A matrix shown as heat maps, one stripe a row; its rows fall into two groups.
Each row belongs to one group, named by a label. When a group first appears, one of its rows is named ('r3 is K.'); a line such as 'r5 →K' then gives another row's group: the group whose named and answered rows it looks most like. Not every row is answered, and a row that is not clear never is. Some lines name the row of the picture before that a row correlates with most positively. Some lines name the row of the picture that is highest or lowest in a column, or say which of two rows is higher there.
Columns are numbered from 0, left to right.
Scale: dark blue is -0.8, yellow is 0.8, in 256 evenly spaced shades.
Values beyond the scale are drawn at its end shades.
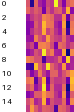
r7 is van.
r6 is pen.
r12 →van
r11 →van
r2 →van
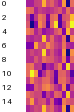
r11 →pen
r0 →van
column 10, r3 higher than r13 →No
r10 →pen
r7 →van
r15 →van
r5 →van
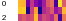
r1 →van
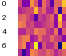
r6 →van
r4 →van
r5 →pen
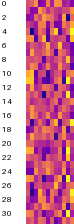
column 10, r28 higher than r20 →No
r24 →van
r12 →pen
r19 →pen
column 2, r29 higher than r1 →Yes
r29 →van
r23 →van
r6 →pen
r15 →pen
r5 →van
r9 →pen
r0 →pen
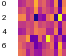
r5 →pen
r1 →van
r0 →van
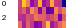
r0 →pen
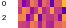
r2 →van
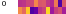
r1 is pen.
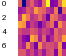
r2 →pen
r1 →van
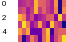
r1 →van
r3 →pen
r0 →van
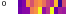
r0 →van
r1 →pen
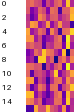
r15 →van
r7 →van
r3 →pen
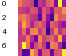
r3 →pen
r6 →pen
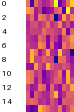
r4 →van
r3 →pen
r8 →pen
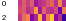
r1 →van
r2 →pen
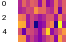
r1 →van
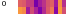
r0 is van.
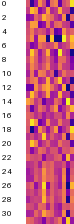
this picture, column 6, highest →5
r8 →pen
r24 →van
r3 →pen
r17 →pen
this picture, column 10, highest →14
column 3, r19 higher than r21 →No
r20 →pen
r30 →van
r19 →van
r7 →pen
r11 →pen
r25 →van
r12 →van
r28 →van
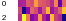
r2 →pen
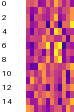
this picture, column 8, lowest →3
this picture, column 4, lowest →7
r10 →van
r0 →pen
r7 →pen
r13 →van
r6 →pen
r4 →pen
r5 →van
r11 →van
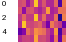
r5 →van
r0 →van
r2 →van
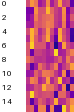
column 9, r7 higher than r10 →No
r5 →pen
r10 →van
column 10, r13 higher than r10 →Yes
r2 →van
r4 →pen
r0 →pen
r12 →van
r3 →van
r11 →pen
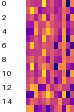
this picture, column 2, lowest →15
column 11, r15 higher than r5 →No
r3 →van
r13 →van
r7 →van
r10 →van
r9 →pen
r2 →van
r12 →pen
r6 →pen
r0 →van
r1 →pen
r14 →pen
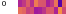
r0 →van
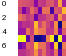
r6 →van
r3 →van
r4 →van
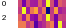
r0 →pen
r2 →pen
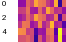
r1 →pen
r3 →pen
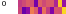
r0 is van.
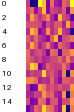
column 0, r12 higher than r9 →No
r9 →pen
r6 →pen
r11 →pen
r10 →van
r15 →van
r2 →pen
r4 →pen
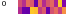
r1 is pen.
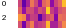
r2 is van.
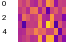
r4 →van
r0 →pen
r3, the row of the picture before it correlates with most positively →1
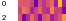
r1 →pen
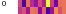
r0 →pen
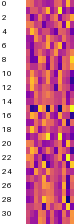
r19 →pen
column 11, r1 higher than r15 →No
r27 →van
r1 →pen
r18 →pen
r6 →pen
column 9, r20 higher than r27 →No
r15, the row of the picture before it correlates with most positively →1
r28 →van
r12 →pen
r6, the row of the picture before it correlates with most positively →0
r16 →pen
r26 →van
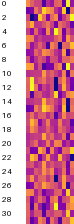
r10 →van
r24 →van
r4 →pen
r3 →pen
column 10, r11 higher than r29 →No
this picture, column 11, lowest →22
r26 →van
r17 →pen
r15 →van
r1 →van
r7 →van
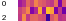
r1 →pen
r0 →van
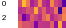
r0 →pen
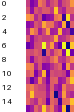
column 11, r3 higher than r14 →No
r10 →van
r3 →van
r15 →van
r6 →van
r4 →pen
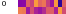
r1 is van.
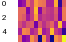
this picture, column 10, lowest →0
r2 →van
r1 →van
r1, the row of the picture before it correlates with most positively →0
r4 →pen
